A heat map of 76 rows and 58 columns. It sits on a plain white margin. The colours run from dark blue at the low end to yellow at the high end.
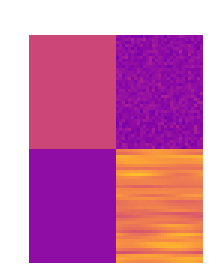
The table splits into 2 rows of 2 panels. Panel 1,1: middling, flat. Panel 1,2: low, fine-grained, faint in contrast. Panel 2,1: low, flat. Panel 2,2: high, streaked across.
